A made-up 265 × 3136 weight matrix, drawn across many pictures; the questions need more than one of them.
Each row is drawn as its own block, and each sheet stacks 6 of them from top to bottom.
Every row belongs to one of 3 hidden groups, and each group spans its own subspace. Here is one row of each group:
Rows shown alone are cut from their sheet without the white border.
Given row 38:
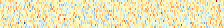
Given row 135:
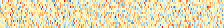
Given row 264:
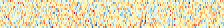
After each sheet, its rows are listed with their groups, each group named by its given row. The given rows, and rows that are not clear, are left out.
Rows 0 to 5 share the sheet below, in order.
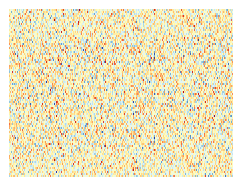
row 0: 135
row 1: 264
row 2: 38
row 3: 135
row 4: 264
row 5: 135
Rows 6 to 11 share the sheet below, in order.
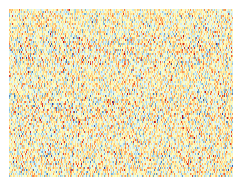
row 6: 38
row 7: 135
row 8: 135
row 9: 264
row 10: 135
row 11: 135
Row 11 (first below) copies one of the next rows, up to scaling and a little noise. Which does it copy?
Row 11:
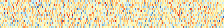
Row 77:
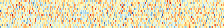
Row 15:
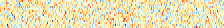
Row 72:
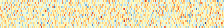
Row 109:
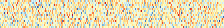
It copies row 109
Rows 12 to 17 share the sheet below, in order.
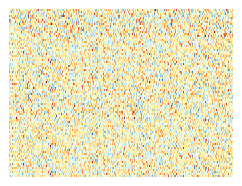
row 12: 135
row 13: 38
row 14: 38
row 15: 135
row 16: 38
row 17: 38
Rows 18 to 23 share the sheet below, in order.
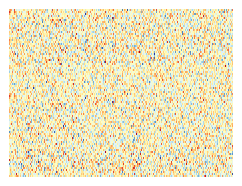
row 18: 264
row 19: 264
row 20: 38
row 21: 264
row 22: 135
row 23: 135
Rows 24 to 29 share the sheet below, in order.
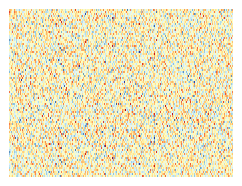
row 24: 264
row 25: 264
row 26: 135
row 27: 38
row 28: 264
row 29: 264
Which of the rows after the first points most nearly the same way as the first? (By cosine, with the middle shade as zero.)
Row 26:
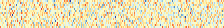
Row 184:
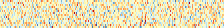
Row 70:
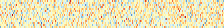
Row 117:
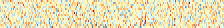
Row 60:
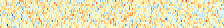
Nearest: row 60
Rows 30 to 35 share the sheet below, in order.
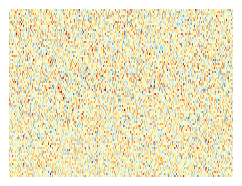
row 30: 135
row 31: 38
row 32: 264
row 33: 135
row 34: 38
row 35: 38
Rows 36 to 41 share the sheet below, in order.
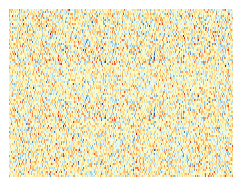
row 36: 38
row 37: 264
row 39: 264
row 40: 135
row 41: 135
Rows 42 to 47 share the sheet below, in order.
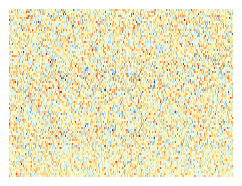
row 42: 135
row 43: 38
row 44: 264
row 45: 135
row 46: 264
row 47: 135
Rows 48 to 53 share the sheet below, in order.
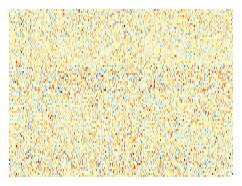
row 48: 135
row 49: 135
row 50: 264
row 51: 38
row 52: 135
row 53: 135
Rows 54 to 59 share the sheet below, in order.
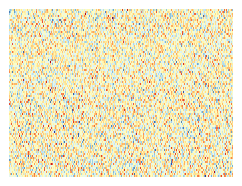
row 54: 264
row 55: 38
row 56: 38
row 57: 135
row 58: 135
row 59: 135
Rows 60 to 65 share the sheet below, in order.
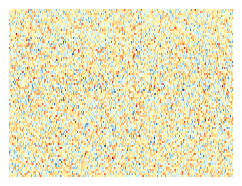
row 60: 135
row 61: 135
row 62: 264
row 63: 135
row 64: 264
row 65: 264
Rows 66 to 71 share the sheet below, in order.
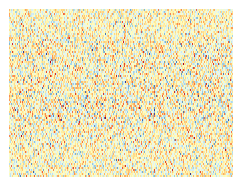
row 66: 135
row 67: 38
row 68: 38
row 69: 264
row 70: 135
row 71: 38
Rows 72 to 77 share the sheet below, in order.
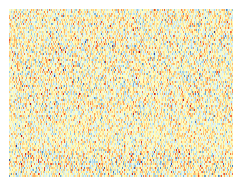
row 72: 135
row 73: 264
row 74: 135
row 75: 135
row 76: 135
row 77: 135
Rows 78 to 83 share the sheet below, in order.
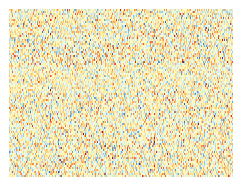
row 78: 38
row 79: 264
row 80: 38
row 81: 135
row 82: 264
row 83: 264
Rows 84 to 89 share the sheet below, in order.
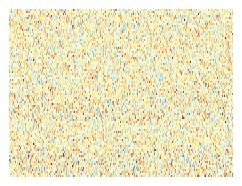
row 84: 135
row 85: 38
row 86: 38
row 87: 264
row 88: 38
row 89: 135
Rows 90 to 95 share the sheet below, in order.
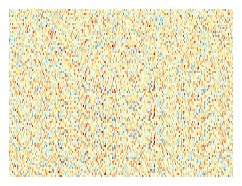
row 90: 38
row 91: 264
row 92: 264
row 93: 264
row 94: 264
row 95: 264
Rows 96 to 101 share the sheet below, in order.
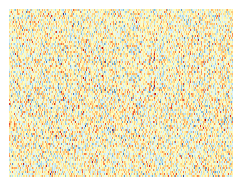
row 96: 135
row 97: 264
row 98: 264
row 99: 135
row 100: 264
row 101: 38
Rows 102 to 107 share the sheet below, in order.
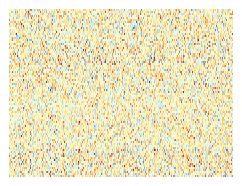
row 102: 135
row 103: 264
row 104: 38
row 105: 38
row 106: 135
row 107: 135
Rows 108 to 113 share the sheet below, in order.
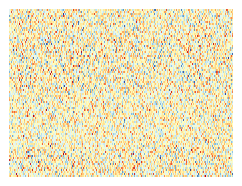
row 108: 135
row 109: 135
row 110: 135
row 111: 38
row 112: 38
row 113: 135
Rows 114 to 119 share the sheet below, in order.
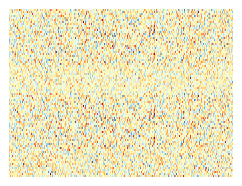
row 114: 264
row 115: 264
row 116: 135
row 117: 264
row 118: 264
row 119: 38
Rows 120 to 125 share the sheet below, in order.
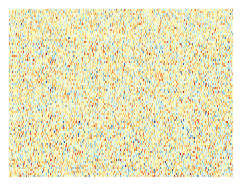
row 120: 135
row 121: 38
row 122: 38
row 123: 38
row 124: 135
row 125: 38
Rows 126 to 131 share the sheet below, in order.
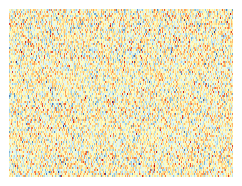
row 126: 135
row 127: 135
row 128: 38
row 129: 264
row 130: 135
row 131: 264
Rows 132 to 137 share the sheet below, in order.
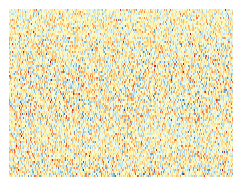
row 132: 38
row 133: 38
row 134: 135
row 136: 135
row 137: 264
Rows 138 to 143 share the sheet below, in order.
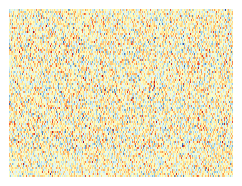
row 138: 38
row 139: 135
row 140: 264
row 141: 135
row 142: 264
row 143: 38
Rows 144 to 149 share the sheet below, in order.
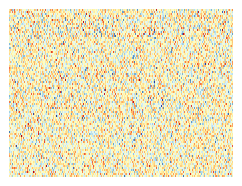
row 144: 264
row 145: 135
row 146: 264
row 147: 135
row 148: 135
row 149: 38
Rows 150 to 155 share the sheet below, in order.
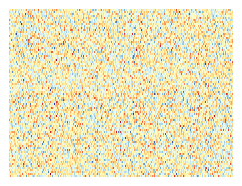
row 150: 135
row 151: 135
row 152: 38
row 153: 135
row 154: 38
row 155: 38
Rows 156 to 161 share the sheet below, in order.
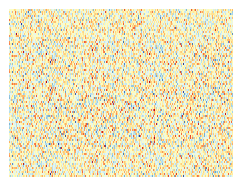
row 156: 135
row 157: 38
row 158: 38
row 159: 264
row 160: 264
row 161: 38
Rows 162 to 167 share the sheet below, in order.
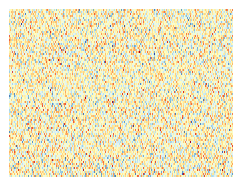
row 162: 135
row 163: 264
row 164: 38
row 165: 264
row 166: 135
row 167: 264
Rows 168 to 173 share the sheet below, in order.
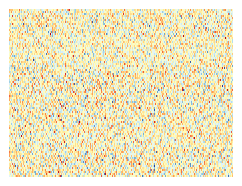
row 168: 38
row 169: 38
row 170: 264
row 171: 264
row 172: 135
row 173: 264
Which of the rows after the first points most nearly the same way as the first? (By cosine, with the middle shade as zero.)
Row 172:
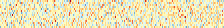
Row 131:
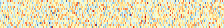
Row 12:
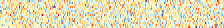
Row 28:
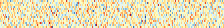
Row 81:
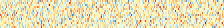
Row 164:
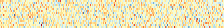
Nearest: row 81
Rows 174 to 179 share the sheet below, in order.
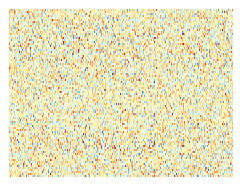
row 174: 264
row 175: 135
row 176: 264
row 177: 38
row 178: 264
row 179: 38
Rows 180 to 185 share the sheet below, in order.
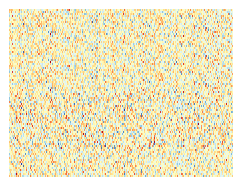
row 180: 38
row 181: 38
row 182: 38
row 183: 135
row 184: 264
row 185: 135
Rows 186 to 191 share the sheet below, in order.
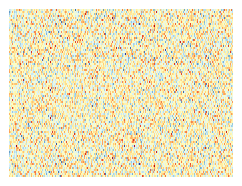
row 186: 264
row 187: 38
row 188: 38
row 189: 38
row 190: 135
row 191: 264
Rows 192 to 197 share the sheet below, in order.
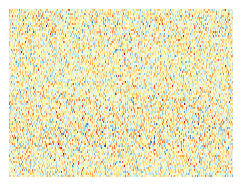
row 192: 38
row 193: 135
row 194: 38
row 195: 135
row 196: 264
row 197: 135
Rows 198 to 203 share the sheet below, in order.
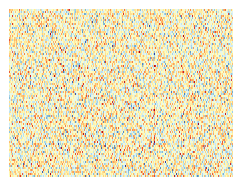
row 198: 38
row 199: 264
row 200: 135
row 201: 264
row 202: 264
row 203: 38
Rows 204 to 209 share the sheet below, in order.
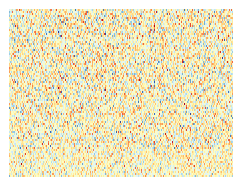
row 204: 264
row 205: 264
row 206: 264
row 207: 135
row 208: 38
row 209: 135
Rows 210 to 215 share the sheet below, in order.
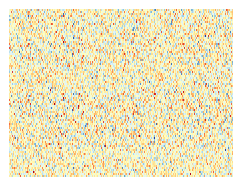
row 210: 135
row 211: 135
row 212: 38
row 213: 135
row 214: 264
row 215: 38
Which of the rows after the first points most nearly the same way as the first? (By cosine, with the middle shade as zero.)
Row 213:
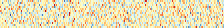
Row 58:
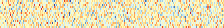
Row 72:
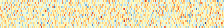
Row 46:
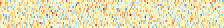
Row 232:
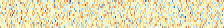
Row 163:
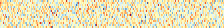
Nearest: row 72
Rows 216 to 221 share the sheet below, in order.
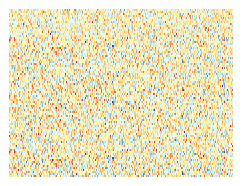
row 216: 38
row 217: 264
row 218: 264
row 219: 264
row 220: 135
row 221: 264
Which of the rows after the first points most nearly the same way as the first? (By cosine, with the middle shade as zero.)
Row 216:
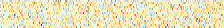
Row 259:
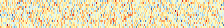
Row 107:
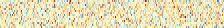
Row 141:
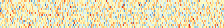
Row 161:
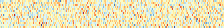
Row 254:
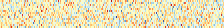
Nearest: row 161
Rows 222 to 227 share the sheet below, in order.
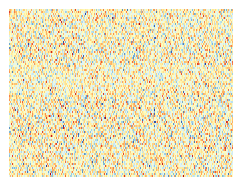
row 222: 264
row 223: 135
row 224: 38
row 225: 264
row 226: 135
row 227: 38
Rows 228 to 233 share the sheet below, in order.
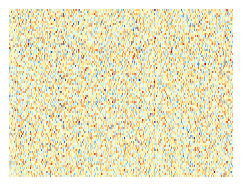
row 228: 135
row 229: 135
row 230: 264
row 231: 264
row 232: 135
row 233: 135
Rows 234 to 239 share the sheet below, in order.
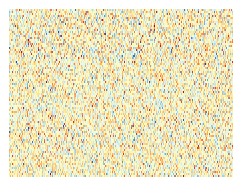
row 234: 264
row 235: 135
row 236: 38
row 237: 38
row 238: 135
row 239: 38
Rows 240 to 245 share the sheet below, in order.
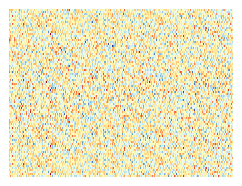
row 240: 38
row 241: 264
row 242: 38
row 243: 135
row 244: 38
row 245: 38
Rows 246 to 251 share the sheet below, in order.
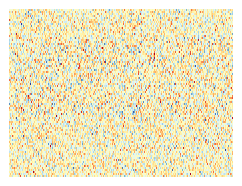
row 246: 135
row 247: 264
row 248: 135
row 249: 135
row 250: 38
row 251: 38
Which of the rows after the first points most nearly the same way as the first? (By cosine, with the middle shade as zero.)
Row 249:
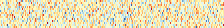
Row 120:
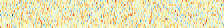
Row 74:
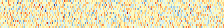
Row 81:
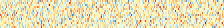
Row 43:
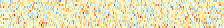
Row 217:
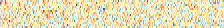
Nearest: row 74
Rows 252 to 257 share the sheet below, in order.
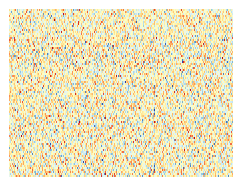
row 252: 135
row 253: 264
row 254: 38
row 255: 264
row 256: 135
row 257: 264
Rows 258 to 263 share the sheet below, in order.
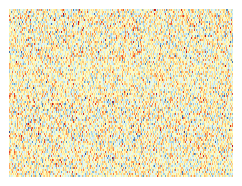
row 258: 135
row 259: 135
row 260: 38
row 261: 264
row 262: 135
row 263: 264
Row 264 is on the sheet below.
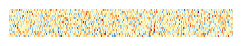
